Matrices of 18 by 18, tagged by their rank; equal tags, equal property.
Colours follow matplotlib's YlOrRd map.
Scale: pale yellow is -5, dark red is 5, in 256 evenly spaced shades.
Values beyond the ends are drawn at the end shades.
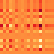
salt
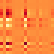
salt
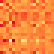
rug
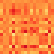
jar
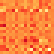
rug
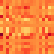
jar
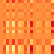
salt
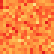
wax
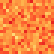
wax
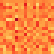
rug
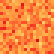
wax
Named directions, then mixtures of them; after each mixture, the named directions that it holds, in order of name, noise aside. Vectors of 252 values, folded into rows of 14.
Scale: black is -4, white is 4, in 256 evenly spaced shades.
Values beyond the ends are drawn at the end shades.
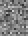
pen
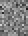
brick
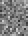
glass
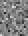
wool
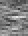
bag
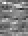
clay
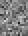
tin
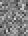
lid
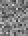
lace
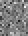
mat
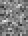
clay, tin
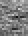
bag, lace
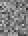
brick, wool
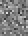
pen, tin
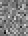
lid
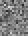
mat, pen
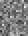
mat, wool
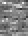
clay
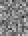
brick, glass, tin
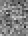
bag, pen, wool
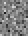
wool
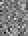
glass, lid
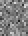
mat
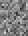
lid, tin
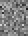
brick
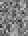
lid, mat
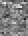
clay, pen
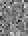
mat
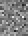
bag, brick, lid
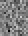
lace, lid, wool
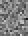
pen, tin, wool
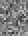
tin
